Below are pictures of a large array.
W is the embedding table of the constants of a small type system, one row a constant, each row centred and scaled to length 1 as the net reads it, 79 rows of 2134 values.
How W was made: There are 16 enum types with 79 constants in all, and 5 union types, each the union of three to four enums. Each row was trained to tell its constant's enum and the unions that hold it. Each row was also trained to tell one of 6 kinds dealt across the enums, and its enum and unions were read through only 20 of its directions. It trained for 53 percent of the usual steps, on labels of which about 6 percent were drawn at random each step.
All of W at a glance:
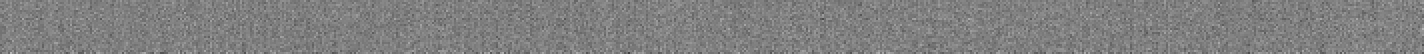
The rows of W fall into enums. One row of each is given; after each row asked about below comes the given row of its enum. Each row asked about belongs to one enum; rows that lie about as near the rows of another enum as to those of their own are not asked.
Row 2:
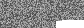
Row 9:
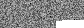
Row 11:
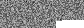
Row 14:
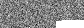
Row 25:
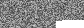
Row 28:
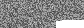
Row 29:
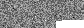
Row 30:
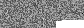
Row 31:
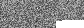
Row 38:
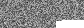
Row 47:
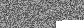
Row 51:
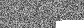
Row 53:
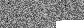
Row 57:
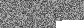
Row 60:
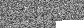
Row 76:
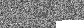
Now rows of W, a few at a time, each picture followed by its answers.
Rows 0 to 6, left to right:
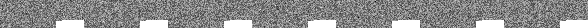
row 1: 38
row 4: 11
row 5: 2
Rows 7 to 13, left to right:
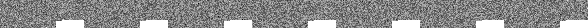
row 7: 60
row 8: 2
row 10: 25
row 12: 47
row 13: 38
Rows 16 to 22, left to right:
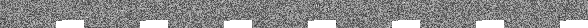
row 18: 47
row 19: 53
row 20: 28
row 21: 25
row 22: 11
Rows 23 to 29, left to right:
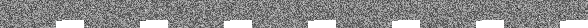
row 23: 29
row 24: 76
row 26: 11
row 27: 28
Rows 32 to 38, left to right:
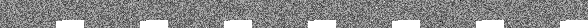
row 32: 2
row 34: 30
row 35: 57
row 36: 30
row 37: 30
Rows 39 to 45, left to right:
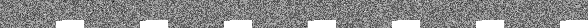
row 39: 51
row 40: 25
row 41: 38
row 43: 53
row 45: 25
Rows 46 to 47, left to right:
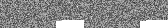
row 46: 47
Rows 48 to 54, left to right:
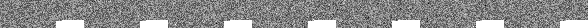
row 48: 25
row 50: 53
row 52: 11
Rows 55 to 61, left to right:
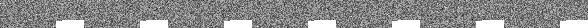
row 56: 31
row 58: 76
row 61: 47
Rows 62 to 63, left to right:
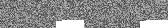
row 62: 76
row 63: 30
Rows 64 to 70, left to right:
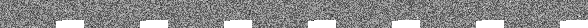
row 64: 51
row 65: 53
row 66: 11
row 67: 76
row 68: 51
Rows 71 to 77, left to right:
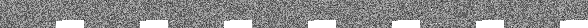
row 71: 2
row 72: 51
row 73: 30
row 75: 53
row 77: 9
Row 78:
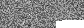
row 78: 76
